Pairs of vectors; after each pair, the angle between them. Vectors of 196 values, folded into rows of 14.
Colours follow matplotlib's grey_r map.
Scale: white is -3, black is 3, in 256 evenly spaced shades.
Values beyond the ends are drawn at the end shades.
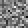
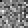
partly opposed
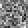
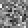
nearly parallel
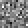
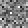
orthogonal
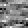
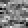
nearly parallel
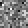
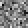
nearly opposite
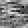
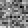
partly aligned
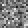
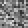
partly aligned
